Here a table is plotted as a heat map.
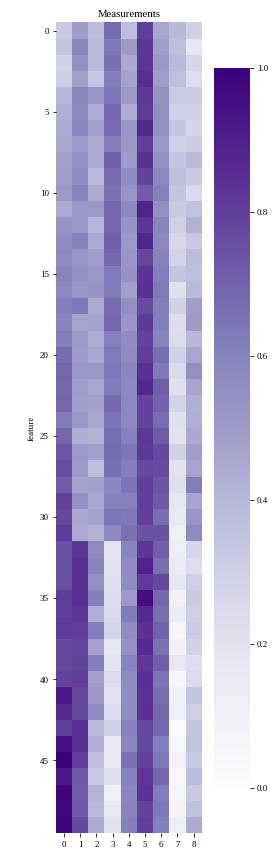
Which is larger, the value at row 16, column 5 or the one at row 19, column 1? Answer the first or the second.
the first
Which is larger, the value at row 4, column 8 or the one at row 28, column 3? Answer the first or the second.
the second
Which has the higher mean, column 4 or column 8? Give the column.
4
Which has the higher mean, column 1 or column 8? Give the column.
1
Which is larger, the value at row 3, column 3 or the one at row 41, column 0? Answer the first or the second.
the second
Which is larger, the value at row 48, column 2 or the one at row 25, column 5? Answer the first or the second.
the second
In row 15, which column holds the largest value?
5
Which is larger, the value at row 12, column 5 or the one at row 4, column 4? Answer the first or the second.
the first
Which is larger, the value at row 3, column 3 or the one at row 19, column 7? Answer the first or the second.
the first
